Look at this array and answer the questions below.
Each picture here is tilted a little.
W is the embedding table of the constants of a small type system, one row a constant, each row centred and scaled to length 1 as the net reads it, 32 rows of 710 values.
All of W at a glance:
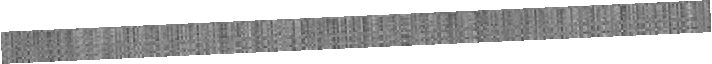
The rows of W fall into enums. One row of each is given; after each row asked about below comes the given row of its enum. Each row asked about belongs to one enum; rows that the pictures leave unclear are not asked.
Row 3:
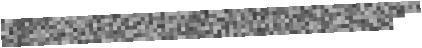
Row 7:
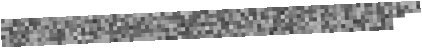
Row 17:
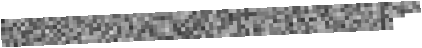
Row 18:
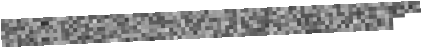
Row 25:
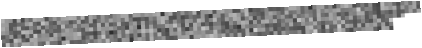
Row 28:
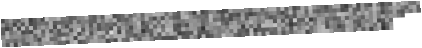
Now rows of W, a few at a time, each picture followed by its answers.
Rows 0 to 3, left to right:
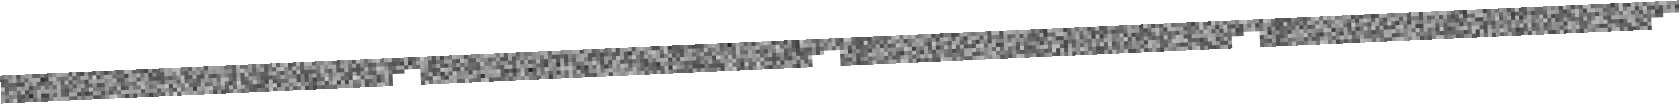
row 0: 18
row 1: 25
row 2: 3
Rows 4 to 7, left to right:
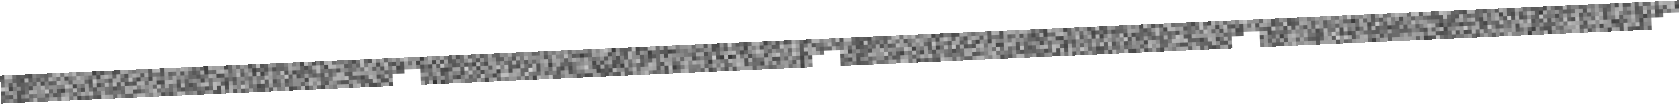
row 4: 3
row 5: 17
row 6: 3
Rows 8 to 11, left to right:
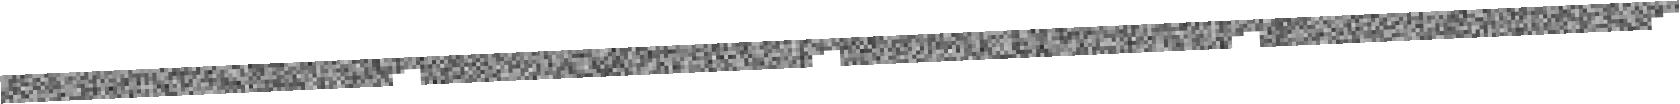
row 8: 25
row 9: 17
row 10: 28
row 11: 3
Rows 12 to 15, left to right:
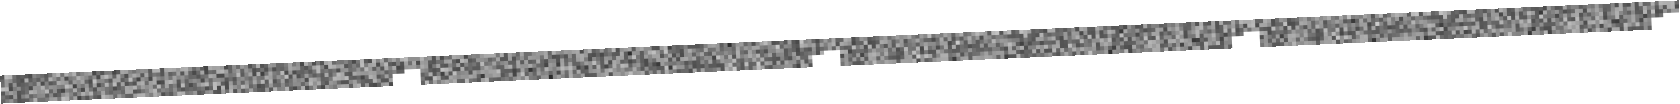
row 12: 3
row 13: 25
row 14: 7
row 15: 7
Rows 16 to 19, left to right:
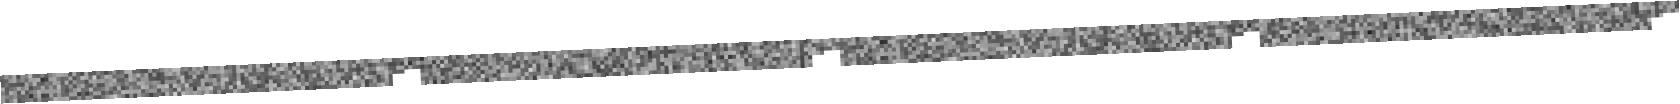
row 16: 18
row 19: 25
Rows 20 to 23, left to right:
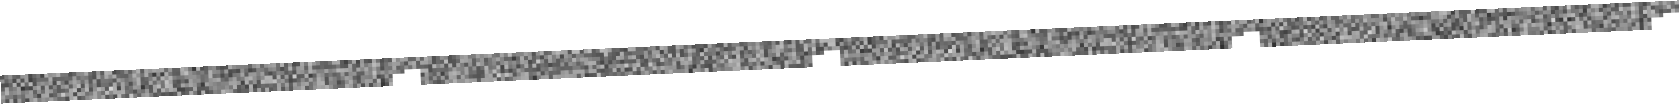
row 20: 28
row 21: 7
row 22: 28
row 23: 17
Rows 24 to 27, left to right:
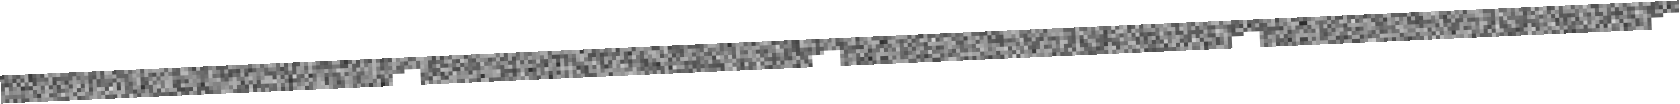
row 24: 28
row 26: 18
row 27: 18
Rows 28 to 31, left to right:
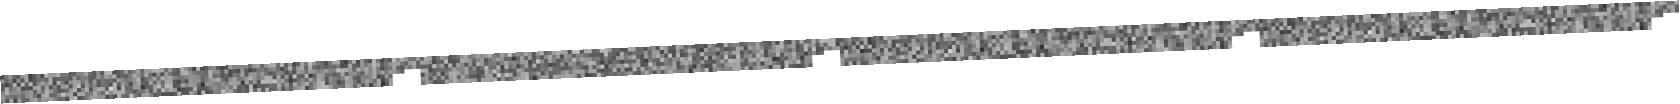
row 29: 7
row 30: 28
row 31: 28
